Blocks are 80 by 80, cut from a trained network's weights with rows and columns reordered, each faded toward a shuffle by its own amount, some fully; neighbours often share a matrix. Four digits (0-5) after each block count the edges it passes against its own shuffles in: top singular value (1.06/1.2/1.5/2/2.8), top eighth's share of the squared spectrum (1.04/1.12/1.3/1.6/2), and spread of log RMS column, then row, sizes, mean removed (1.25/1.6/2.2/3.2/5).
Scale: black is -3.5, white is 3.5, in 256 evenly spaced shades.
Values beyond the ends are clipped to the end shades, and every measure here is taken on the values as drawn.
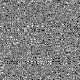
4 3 0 3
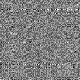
4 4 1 3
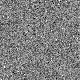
1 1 0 0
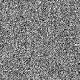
3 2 0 1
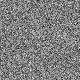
0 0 0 0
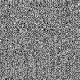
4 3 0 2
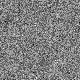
0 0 0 0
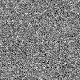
3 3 0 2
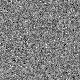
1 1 0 0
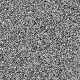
0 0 0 0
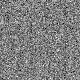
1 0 0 0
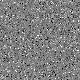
2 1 0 0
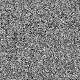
2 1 0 1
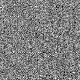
3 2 0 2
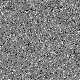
0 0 0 0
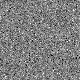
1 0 0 0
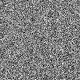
2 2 0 0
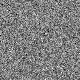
1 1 0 0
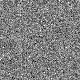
2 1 0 0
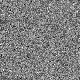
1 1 0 0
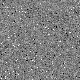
1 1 0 0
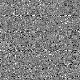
3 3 0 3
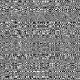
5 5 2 4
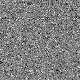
2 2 0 1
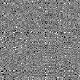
4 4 2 2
